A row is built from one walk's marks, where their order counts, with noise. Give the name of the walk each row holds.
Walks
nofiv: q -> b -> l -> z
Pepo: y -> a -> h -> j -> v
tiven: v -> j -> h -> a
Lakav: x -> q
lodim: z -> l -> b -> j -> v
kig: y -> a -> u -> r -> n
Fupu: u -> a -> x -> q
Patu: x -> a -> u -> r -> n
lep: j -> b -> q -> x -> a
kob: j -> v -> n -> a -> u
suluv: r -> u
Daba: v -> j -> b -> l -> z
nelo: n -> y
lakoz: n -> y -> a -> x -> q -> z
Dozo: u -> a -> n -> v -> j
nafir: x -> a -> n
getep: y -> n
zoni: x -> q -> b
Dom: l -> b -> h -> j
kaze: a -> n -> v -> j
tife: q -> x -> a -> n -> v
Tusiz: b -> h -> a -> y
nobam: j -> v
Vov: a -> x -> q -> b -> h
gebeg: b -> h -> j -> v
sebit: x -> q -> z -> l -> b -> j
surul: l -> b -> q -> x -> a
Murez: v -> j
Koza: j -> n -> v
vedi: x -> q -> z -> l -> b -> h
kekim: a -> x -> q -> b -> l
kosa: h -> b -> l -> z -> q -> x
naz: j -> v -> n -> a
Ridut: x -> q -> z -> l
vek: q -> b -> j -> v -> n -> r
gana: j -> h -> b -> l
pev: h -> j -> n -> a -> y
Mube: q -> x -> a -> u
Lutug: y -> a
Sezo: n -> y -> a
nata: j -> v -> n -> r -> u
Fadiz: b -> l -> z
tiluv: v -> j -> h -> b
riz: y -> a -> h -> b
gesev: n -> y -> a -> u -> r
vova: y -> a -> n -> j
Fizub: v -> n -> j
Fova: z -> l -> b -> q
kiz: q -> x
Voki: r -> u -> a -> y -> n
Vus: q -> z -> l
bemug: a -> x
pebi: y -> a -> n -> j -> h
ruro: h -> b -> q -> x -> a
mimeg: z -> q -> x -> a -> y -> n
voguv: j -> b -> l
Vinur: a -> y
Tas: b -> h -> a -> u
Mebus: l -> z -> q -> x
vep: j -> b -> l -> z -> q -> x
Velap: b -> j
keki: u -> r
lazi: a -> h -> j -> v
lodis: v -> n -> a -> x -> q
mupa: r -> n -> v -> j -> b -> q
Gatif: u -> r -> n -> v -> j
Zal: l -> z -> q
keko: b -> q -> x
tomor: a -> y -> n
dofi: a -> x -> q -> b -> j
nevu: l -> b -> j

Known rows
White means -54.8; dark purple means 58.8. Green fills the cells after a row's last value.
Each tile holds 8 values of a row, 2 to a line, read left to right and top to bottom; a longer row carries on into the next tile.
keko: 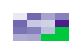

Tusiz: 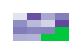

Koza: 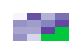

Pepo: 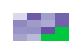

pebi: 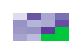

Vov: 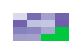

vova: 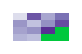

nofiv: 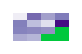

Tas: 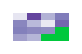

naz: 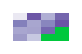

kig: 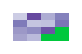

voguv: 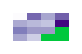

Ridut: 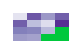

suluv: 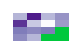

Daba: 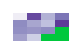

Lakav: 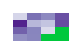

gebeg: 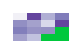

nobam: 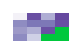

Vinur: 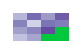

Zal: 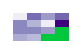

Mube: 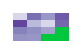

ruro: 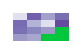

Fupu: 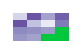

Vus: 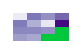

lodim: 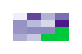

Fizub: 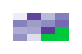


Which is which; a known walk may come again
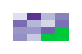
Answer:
Gatif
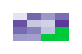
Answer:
zoni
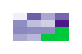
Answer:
vep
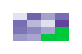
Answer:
ruro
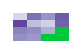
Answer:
Mube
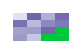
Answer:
kaze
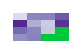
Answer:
kiz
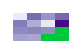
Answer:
Vus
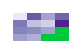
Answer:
sebit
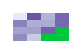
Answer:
kob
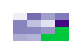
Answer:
nofiv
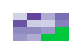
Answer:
Patu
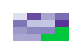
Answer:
mimeg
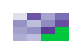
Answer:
vova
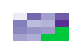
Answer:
lep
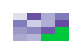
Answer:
lakoz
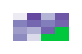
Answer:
Murez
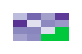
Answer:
bemug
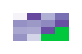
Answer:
Koza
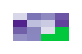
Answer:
Lakav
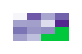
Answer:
gana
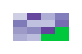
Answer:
kig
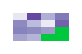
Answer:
Tas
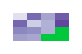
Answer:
dofi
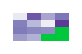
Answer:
kosa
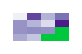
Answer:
lodim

